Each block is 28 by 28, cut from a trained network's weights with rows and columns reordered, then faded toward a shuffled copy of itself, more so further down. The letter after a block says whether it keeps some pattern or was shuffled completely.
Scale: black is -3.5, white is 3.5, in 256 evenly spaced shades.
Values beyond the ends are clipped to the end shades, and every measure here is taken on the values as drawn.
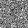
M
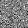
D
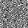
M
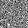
D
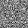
M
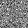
D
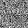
M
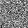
D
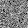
D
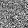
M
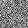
M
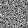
D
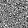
D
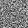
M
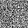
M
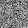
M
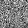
M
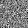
D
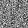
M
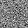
D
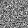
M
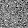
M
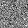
D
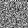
M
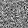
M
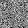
D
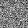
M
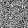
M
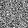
D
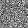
D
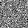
D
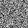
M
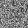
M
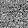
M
